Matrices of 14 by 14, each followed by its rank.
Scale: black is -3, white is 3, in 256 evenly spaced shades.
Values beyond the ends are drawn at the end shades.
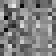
three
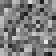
full rank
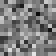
full rank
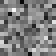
full rank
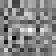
three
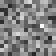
full rank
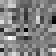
three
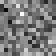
full rank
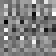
three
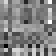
three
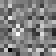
three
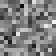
full rank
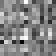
three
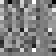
three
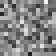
full rank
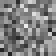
full rank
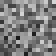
full rank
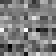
three
